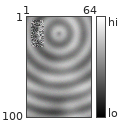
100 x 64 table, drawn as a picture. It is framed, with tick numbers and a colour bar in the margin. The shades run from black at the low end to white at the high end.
Roughest part: top left. Odd patch: rougher, in the top left. Rings: centred on the top middle. Histogram: bell-shaped.
